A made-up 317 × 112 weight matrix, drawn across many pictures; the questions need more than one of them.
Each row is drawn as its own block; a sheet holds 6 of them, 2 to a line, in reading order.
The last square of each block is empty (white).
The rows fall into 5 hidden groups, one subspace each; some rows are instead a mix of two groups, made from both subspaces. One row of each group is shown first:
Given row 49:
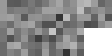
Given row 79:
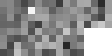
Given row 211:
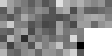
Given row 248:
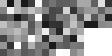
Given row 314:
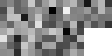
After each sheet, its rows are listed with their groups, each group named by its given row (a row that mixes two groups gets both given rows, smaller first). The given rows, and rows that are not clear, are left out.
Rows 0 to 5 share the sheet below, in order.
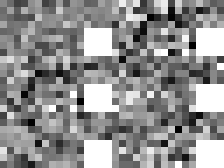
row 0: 211
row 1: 211
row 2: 211
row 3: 248
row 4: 79
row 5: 49
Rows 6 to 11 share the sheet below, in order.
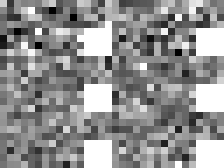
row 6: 79
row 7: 49
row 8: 314
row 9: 79
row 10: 49
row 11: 49
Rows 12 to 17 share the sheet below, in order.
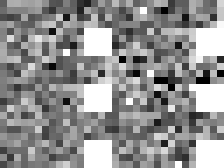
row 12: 49
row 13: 79
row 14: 79
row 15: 49 and 248
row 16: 248
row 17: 49
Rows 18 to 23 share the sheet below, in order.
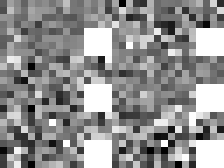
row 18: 314
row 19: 248
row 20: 314
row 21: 49 and 248
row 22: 314
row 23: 49
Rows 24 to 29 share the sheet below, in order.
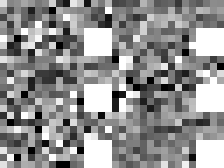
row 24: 314
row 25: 211
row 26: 211
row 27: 314
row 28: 248
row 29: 211
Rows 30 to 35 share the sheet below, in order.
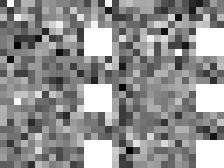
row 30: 248
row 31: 49
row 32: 248
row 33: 314
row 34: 314
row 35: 314
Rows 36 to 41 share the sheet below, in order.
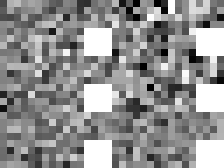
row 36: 49
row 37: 49 and 211
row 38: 248
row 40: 49
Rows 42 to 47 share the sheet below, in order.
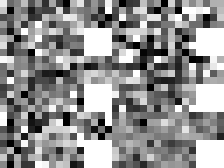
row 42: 314
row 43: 49 and 211
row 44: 211
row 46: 314
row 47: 79
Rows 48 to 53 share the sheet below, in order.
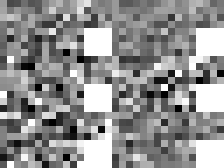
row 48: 49
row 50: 79
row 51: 49
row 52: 79
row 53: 49 and 79
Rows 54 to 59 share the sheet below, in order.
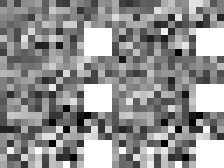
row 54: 211
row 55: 49
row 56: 49
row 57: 211 and 248
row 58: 49
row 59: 49
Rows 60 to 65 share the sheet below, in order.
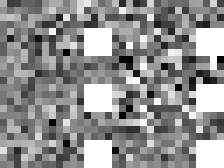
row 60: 49
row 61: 248
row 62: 211
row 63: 314
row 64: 314
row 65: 79 and 248
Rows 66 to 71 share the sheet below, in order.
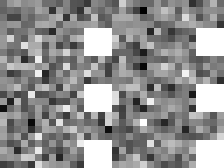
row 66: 49
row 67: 79
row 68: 248
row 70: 49 and 314
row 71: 79
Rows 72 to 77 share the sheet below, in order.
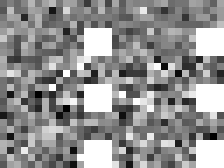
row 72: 314
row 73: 79
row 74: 49
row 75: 49
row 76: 211
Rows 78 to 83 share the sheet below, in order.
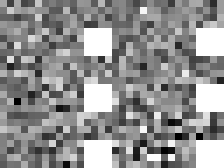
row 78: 248
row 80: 248
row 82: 49
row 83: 211
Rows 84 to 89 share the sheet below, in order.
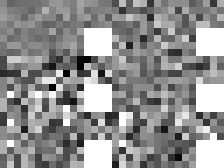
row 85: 248
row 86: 49
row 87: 211
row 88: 314
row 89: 314
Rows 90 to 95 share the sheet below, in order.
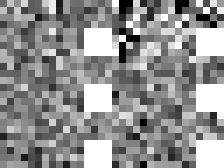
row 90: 211
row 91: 314
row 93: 79
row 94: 49
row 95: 314
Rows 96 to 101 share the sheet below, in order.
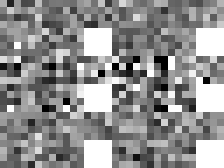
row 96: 248
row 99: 211
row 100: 314
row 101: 49
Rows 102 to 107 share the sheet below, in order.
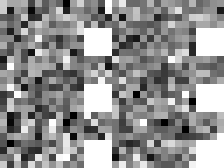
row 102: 314
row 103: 211 and 248
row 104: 314
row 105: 211
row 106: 314
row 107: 79
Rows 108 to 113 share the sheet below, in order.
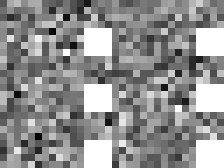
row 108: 49
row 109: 49
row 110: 314
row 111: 49
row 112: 314
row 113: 314
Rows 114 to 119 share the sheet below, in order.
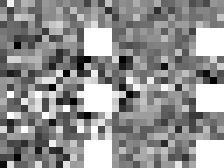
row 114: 248
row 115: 49
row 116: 49
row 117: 314
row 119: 49
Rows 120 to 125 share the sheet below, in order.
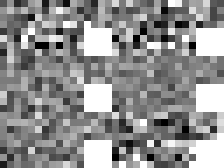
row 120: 211
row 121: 211
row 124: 248
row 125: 79
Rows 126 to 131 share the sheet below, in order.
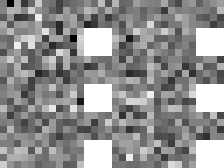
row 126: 211 and 248
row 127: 314
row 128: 211
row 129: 49 and 248
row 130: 248
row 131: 248
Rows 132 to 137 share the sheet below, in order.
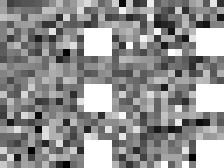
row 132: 49
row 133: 248
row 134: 211
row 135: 49
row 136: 248
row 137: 211
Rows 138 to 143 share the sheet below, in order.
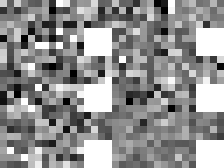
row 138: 211
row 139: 211
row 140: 79
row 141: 248
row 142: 49
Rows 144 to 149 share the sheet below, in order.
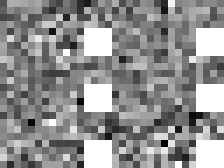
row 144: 49
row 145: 211
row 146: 211
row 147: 79
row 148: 79
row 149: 49
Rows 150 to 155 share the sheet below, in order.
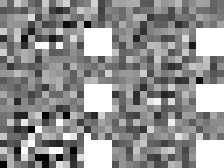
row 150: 211
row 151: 211
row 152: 248
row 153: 211
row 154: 211
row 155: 211
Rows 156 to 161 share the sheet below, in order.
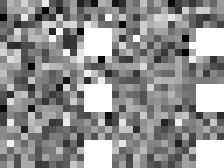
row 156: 49
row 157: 211
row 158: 49 and 314
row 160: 314
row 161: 314
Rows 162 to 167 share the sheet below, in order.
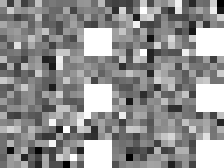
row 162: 248
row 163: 314
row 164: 211
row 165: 248
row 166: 49
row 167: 248
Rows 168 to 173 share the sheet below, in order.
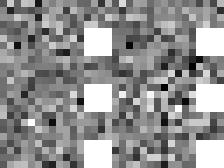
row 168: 248
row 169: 248
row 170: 211
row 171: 49
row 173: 211
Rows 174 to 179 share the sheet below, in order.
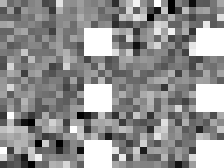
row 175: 49 and 211
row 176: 314
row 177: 49
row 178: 79
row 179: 211 and 248
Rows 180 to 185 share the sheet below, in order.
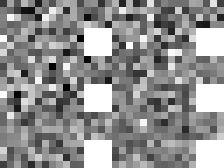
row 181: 248
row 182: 314
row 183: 211
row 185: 79
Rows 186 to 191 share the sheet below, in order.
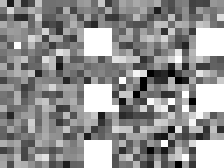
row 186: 248
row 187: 49
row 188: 211
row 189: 211
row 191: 49
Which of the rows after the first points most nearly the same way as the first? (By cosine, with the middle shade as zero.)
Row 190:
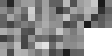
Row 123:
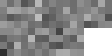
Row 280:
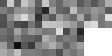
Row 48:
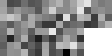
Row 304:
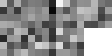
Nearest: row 304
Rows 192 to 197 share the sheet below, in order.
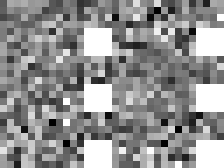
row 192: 49
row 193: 49
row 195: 248
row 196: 314
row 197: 49
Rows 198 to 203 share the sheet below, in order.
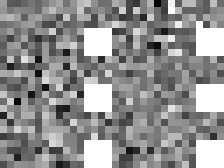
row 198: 49
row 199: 211
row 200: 248
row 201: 248
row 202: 211 and 248
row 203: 248 and 314
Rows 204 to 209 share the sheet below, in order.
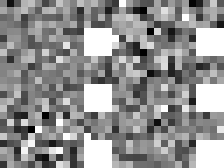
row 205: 79
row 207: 211
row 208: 211
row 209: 49
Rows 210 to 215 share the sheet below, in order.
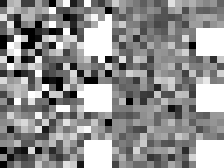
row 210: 314
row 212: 248
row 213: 248
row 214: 248
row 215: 211
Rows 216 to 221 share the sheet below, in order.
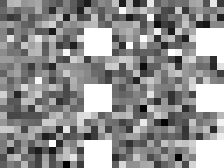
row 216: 49
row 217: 248
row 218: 314
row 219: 314
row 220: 49
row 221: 79
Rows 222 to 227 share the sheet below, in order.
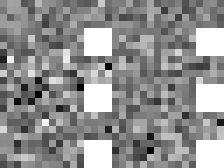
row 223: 49 and 248
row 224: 248 and 314
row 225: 211
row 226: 49
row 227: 248 and 314
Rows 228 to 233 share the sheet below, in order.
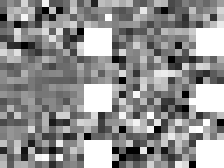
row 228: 49
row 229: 79
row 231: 211
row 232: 211
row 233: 248
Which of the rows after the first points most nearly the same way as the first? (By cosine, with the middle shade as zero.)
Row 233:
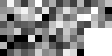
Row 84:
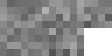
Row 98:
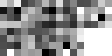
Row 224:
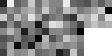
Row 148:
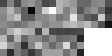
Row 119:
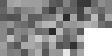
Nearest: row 224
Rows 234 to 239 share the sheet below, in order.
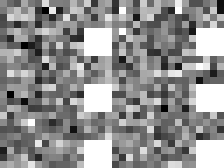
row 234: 49
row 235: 314
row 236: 49 and 79
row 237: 211
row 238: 79
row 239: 248
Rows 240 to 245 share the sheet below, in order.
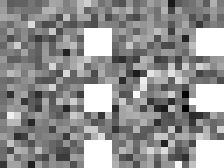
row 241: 211 and 248
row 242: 49
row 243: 211
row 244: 314
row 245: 49
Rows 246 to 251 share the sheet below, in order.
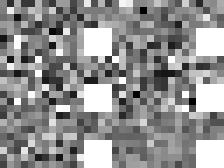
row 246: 248 and 314
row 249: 211
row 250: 211
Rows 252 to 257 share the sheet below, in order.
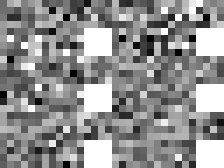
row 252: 49
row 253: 49
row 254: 79
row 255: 248
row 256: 49
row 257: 79
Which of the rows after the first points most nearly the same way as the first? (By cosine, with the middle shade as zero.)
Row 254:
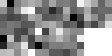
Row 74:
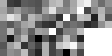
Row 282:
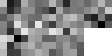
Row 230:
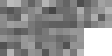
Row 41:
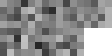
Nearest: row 41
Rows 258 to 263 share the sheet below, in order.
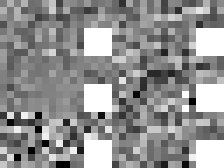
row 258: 211
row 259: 211
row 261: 211
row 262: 248
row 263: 211
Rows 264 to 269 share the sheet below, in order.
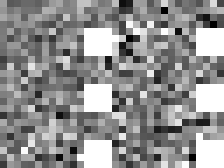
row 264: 49
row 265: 314
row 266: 314
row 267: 248
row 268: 211
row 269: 211
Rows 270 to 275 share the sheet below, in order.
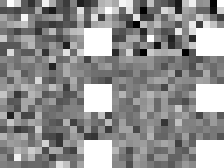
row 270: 79
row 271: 314
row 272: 314
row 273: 49
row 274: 248
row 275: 314
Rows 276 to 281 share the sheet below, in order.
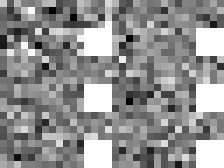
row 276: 79
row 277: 314
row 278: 49
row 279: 248
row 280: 49 and 248
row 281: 49
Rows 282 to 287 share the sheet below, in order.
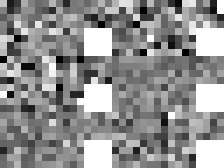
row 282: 314
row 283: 314
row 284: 79 and 211
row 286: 314
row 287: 211
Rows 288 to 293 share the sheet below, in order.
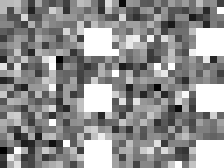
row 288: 314
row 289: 248
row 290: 211
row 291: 49 and 248
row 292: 314
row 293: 49 and 248
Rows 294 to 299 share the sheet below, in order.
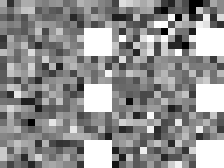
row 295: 49
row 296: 49 and 314
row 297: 248
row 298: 79
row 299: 248
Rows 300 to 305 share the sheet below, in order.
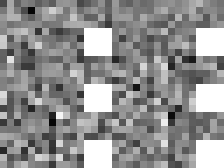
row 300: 79
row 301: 49
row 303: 211 and 314
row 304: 211
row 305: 211
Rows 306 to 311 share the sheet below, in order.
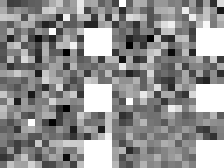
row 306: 49
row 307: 248
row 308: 248
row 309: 248
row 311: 314
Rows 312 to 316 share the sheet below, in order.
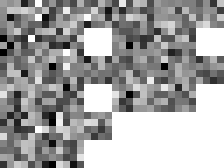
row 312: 248
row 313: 248
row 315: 314
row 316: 211
